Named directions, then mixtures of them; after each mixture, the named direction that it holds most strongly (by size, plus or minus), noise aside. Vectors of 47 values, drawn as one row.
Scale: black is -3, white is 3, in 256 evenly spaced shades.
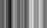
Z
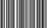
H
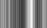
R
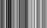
Z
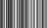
H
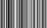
H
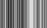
Z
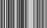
H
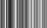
Z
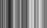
Z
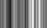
Z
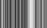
R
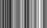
Z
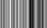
Z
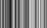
Z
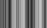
R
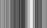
R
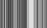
Z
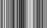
R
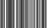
H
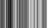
Z
